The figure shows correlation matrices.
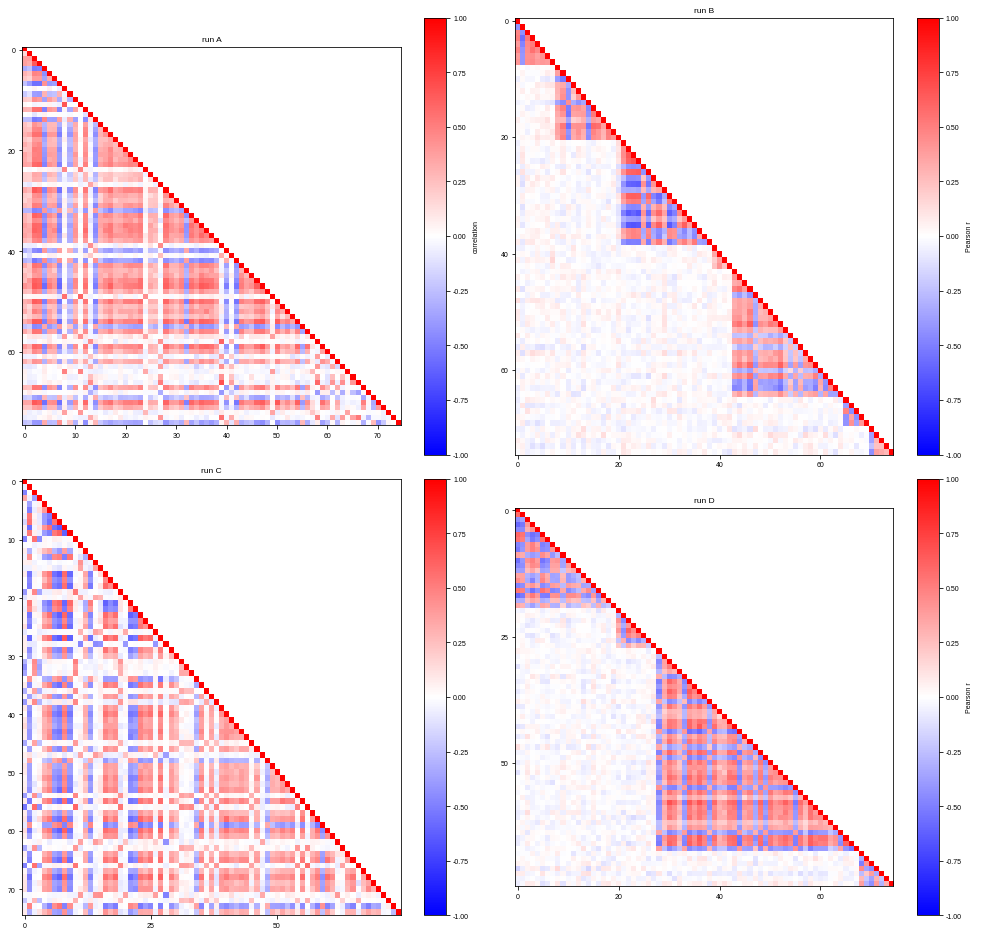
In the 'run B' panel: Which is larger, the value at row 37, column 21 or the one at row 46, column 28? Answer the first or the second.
the first
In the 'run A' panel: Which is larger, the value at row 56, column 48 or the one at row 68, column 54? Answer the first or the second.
the first
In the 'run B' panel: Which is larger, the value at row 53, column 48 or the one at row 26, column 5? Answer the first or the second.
the first
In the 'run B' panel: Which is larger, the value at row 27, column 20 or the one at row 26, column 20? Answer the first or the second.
the second
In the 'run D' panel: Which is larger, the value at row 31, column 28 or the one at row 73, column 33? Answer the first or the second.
the second
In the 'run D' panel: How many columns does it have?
75
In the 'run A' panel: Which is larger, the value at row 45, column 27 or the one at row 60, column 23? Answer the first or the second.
the second
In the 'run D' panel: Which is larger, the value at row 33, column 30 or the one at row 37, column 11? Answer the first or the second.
the second
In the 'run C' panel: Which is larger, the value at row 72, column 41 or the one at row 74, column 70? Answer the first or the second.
the second
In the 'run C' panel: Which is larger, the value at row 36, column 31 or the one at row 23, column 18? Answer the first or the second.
the second
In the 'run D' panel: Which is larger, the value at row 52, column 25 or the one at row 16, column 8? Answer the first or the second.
the first
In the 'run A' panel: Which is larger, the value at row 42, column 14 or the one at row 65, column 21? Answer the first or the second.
the first
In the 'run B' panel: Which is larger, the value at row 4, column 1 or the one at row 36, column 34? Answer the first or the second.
the second
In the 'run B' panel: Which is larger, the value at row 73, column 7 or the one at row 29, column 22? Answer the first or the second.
the first
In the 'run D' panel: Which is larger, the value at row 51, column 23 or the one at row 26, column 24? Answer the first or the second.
the first
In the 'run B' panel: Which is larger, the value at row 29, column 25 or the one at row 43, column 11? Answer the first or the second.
the first
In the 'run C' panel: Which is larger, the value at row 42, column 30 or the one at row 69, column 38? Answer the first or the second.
the first
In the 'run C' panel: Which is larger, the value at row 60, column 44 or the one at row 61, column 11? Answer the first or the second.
the first
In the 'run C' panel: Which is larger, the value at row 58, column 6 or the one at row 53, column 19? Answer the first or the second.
the second
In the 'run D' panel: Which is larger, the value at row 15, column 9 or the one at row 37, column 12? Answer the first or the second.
the second
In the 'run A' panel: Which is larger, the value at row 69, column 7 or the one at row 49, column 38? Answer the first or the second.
the first
